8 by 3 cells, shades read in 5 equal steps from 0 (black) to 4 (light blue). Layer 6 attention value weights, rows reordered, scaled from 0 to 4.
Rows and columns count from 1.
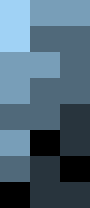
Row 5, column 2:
2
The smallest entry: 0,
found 3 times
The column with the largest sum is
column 1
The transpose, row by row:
4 4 3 3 2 3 2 0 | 3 2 3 2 2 0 1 1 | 3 2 2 2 1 1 0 1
